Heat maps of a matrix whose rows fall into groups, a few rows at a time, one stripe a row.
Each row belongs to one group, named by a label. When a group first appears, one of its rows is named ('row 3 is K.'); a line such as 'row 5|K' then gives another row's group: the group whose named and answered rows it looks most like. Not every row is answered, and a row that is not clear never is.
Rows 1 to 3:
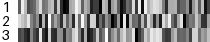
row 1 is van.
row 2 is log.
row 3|van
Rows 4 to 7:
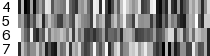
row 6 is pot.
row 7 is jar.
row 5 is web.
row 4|web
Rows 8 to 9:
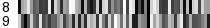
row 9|pot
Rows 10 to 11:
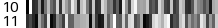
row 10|web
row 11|van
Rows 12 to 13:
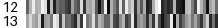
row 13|log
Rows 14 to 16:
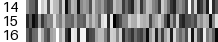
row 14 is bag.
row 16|bag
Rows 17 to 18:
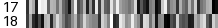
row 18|web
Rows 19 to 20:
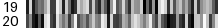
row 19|van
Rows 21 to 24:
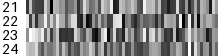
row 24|log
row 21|web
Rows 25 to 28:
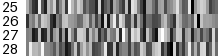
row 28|jar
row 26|van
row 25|pot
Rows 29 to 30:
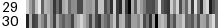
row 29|log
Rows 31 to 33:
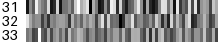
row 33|pot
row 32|log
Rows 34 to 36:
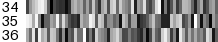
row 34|jar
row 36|bag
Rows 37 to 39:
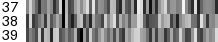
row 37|van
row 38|van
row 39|web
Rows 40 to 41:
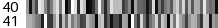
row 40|bag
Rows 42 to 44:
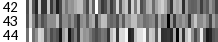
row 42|pot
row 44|jar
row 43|web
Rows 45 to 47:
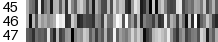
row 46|bag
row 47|van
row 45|pot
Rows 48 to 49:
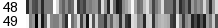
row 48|web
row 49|pot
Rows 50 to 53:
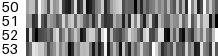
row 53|jar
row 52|web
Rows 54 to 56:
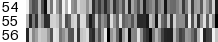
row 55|bag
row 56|jar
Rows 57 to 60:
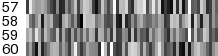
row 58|log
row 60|web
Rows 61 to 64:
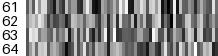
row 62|jar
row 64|bag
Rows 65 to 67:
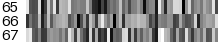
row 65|pot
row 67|pot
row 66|web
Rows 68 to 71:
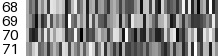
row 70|bag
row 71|log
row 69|pot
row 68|bag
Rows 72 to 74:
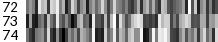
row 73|van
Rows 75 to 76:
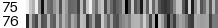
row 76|web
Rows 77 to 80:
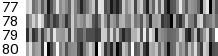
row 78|jar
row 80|log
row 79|web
